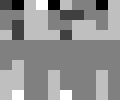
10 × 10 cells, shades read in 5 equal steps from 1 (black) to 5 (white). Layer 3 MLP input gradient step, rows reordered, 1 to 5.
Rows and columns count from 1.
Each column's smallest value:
2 1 3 3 1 2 2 3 1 3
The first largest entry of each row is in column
4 3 3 1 1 1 2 1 1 2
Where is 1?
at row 1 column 2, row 1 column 5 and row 1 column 9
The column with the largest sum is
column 4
